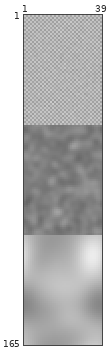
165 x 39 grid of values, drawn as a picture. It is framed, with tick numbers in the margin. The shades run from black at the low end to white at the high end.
The table splits into 3 rows of 1 panel. Panel 1,1: high, checkered. Panel 2,1: middling, blotchy, faint in contrast. Panel 3,1: high, smooth.
